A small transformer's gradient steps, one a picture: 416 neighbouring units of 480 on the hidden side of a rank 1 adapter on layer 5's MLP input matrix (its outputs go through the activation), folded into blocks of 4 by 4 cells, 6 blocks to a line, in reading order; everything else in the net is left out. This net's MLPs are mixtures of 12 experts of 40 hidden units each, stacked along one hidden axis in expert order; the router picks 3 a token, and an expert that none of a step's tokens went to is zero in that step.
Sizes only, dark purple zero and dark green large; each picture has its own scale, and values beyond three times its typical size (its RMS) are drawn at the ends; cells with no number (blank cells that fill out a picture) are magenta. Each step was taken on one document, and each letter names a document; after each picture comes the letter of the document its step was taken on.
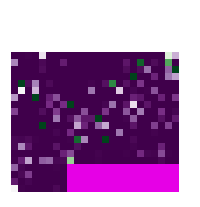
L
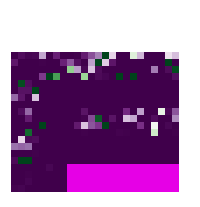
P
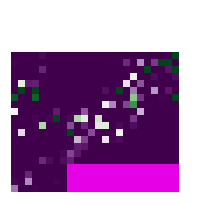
L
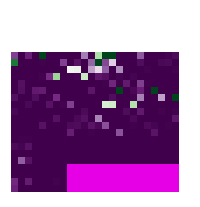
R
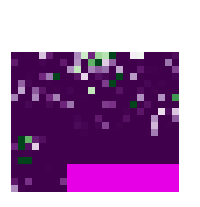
R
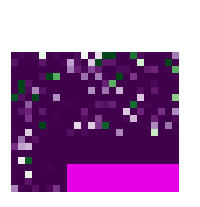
P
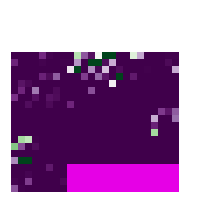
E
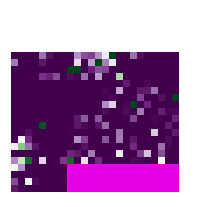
E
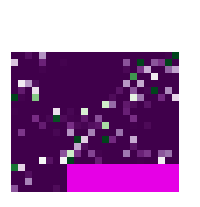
L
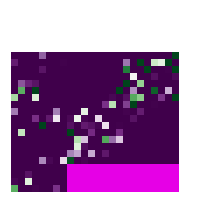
L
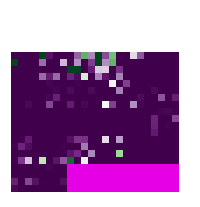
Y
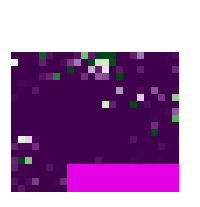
R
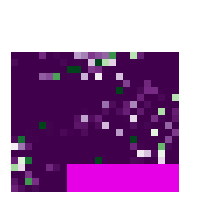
E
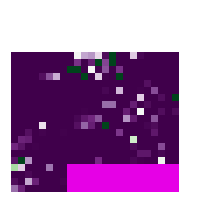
E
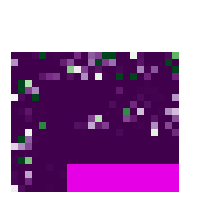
P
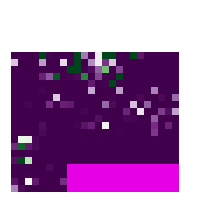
Y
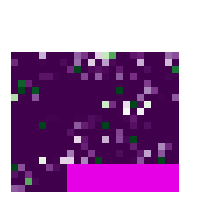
E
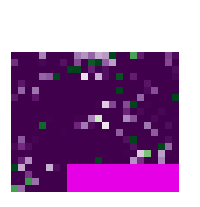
E
